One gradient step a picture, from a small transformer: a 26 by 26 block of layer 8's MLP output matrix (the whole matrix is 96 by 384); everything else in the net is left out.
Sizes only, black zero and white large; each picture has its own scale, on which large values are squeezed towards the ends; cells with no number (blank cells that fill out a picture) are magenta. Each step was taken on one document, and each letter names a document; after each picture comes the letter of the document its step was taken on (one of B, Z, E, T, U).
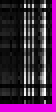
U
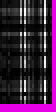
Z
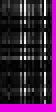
Z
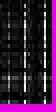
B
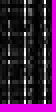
B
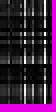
Z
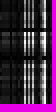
U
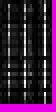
B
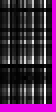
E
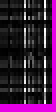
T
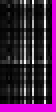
E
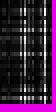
Z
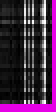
U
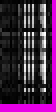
U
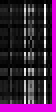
T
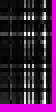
U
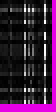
T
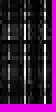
B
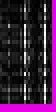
B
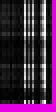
U
